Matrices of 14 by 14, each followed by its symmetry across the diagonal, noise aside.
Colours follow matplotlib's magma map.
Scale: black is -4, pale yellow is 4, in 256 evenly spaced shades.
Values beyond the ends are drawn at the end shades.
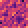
symmetric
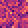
antisymmetric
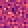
antisymmetric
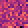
neither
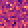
neither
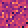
symmetric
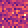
neither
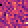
neither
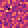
symmetric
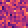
antisymmetric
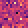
neither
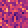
neither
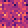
antisymmetric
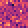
neither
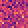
neither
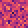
symmetric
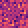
symmetric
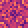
symmetric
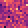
antisymmetric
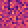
neither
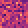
neither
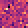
antisymmetric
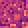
symmetric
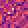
symmetric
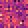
antisymmetric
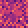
antisymmetric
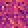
antisymmetric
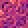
symmetric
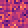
antisymmetric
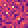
symmetric
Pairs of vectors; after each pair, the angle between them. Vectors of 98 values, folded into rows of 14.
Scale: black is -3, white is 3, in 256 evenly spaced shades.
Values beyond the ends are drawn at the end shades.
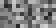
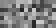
orthogonal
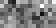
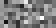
orthogonal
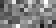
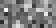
partly aligned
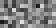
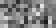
partly aligned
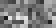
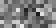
orthogonal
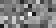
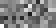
nearly opposite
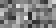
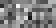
nearly parallel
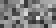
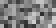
partly opposed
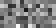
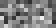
partly opposed
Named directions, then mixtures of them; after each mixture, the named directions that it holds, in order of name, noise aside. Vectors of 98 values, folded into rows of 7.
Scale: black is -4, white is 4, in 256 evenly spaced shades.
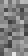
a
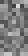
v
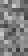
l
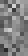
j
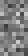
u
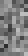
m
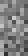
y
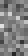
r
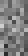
y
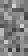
l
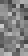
r, v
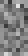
l, v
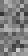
r, u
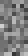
m, r, v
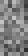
l, y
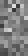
j, v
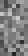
j, r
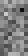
a, l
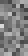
r, v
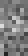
r, y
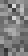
j, y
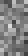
m, y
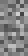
u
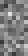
r, y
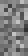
a, j, u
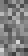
r, u, y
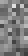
l, m, v
